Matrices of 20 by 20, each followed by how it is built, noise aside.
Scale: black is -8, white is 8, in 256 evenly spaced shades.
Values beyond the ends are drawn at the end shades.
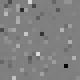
sparse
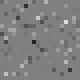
sparse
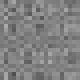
low rank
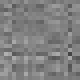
low rank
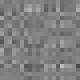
low rank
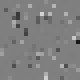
sparse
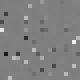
sparse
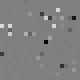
sparse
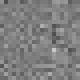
low rank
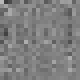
low rank
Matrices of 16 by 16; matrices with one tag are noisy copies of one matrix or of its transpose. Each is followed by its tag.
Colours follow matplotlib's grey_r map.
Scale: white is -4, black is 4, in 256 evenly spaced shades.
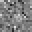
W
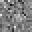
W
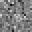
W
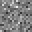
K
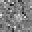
W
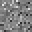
K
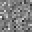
K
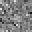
W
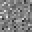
K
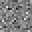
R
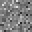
K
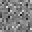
R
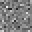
R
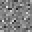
R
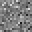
K
